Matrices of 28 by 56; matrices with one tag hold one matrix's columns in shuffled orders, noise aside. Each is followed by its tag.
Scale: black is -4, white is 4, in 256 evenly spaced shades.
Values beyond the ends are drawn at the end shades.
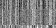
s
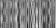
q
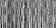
q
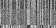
s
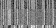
s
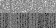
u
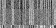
s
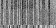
s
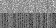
u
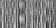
q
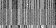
s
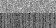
u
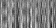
q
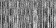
q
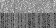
u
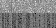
u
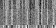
s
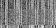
s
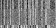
s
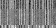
s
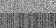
u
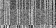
s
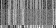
s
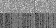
u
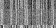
s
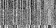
s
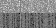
u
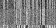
s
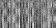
q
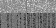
u
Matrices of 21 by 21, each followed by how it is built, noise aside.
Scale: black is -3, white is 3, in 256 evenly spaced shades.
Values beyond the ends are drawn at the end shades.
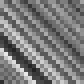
Toeplitz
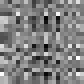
low rank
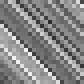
Toeplitz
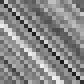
Toeplitz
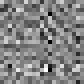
low rank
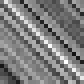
Toeplitz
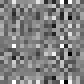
low rank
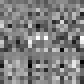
low rank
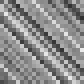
Toeplitz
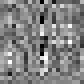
low rank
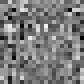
low rank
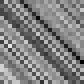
Toeplitz
